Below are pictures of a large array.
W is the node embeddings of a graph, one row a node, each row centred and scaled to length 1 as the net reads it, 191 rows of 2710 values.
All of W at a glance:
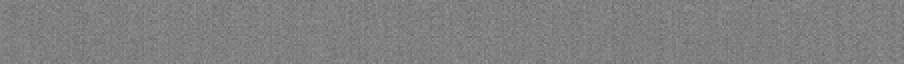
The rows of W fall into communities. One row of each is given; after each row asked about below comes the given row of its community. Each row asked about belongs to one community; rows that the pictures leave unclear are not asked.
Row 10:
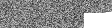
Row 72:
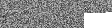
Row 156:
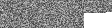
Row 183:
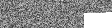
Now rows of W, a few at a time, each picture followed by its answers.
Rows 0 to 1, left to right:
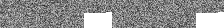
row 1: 183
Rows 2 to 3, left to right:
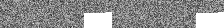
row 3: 10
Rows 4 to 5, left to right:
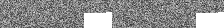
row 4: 183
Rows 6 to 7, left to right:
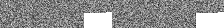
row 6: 156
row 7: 72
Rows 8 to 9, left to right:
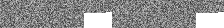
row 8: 183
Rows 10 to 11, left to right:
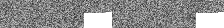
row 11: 10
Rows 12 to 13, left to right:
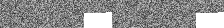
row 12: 183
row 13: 156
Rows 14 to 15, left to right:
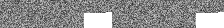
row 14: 156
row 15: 156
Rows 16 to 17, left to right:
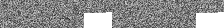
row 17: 183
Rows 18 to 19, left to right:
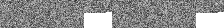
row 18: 156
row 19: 156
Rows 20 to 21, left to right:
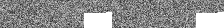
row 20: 156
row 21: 72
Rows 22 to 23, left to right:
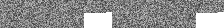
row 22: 156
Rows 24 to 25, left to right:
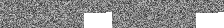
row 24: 156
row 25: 156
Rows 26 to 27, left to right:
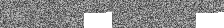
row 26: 156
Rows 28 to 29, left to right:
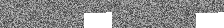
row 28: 156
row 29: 183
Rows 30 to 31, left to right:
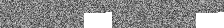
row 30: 72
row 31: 156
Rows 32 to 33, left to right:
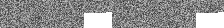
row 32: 10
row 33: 72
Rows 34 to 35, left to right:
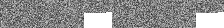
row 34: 10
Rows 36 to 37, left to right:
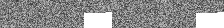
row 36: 10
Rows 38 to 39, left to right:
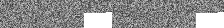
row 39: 183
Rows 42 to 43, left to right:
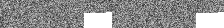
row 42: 72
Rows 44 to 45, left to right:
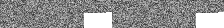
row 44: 156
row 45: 156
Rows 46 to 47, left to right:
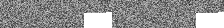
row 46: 183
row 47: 156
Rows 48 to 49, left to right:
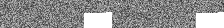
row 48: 10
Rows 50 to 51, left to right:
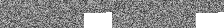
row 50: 183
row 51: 156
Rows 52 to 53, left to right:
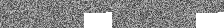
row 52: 72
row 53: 156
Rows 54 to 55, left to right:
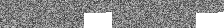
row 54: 10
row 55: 10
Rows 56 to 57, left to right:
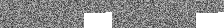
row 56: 72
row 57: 72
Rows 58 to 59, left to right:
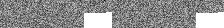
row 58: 72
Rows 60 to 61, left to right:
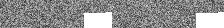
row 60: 72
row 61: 183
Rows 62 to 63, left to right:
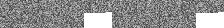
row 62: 72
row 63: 72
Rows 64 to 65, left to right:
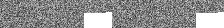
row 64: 183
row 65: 72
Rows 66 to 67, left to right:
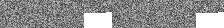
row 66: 72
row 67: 72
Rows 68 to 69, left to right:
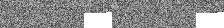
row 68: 183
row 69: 72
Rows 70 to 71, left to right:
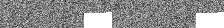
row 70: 183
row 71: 10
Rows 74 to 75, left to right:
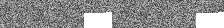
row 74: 10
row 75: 156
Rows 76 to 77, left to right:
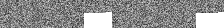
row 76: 10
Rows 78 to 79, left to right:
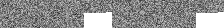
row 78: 72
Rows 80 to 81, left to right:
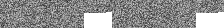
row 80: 156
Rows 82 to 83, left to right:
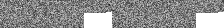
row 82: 156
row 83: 156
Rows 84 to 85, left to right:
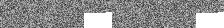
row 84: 72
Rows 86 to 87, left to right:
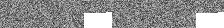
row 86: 72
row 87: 156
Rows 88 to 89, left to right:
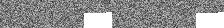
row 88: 183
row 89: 156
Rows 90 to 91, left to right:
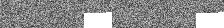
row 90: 183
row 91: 156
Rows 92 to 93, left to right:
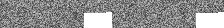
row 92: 183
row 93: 156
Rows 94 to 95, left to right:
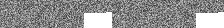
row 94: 10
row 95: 156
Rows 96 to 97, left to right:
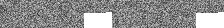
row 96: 156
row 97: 156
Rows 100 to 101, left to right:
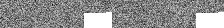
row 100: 183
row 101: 156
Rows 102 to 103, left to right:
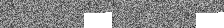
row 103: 183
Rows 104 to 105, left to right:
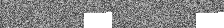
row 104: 183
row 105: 183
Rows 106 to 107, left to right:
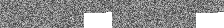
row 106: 183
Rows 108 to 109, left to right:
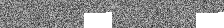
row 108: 10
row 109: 156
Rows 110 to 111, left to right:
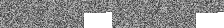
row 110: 72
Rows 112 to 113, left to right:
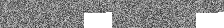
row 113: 156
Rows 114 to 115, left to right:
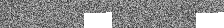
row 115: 10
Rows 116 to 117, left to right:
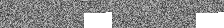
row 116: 72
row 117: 183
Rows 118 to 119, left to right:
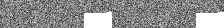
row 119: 183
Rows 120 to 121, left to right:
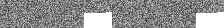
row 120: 10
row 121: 10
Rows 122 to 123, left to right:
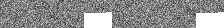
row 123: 183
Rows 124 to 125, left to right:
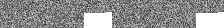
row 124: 10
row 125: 156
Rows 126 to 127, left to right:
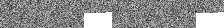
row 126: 72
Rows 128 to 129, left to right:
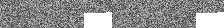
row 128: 183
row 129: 72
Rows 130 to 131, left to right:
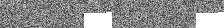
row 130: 183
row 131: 10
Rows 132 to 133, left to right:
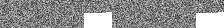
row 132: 10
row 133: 10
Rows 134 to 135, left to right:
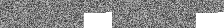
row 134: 10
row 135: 10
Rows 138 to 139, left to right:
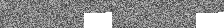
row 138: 72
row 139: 156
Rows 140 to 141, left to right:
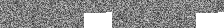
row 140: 156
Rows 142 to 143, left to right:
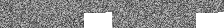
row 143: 156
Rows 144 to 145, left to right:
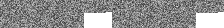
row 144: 72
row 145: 10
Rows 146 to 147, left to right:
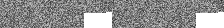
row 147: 183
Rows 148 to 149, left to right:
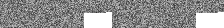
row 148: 156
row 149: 72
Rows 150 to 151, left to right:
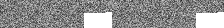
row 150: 156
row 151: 72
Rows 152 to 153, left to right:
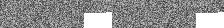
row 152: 10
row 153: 183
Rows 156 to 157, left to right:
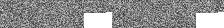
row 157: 183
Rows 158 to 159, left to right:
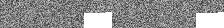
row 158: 10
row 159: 72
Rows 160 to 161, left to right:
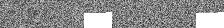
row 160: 156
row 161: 183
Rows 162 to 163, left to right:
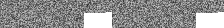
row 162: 10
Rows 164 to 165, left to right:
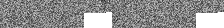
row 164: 183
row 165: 72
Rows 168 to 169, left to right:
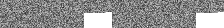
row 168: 72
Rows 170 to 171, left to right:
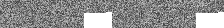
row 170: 156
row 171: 183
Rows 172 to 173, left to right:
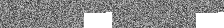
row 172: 72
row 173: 183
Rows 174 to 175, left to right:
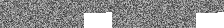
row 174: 156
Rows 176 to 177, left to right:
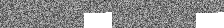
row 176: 72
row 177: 10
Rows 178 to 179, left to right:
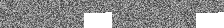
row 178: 72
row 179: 156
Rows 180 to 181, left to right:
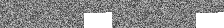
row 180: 156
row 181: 156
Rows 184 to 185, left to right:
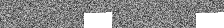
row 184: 10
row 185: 183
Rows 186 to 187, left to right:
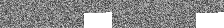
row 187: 72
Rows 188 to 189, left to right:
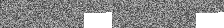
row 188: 10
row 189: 183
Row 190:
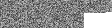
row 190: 10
